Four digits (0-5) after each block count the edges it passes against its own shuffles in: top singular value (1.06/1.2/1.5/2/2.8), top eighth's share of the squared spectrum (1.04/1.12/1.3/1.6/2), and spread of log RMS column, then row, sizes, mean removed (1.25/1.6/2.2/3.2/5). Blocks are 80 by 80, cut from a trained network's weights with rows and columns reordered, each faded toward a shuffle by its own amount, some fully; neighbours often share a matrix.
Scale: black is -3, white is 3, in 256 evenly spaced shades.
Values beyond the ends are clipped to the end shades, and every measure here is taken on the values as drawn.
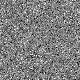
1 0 0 0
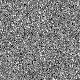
0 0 0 0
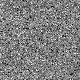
2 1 0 1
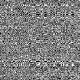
4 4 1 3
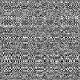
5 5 2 3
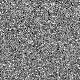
0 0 0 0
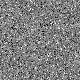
0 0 0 0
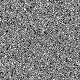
0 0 0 0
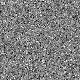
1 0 0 0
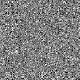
3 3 2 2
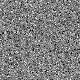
2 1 0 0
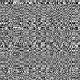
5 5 2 4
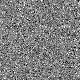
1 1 0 0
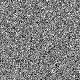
2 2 0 0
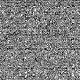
3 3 1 1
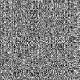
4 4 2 2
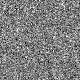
1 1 0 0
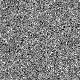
1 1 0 0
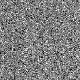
3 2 1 1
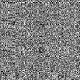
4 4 2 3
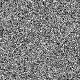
1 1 0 0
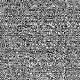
3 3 2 2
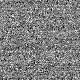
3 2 0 0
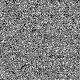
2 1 0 0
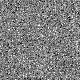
1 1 0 0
